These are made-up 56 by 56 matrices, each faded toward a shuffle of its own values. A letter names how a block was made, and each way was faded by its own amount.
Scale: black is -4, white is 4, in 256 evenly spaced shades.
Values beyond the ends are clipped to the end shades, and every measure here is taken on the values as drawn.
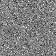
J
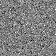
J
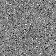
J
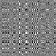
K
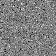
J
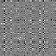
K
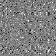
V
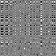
K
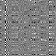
K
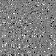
V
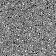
J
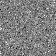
J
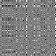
K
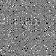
V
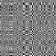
K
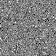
J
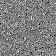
J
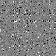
V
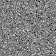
J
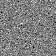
J
